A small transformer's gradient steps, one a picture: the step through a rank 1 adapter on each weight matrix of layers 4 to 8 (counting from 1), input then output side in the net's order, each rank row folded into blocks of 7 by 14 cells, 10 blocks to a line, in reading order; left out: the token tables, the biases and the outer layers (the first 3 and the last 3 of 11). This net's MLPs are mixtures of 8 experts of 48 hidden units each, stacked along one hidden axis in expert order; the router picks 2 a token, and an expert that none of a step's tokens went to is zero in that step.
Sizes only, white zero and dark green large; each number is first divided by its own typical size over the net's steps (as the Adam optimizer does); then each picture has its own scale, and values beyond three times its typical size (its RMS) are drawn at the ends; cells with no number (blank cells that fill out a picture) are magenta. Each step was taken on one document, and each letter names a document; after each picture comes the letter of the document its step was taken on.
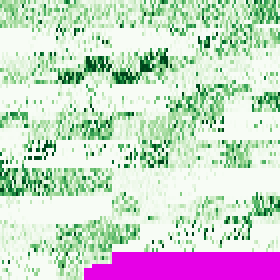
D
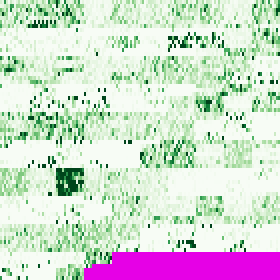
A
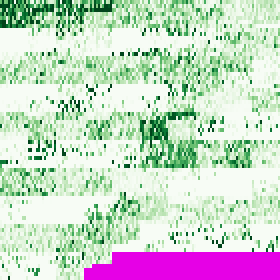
D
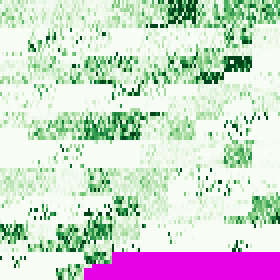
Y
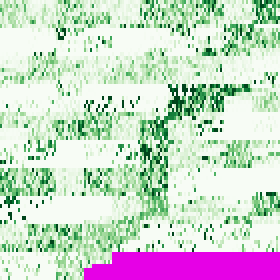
D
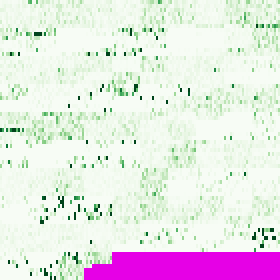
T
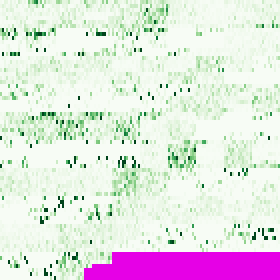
T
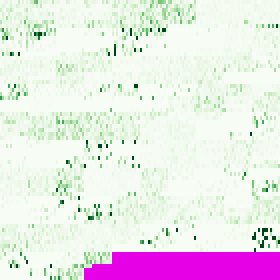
T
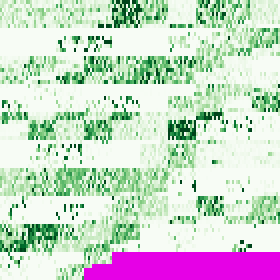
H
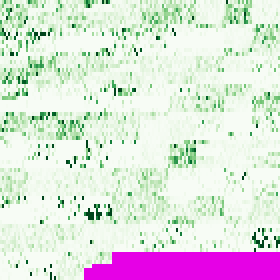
T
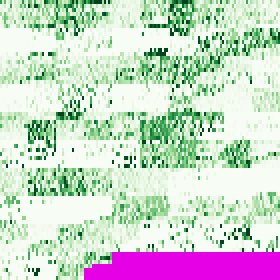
D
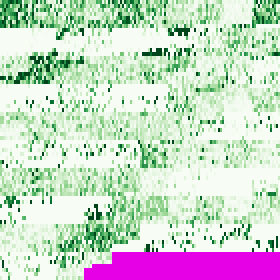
D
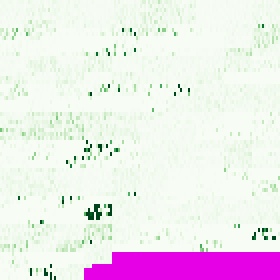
T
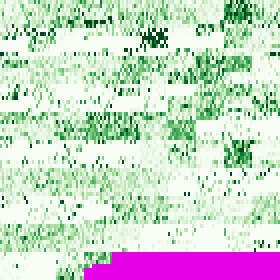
Y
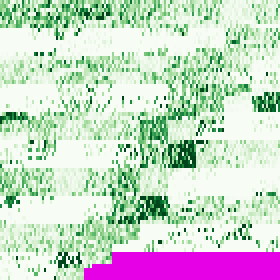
D
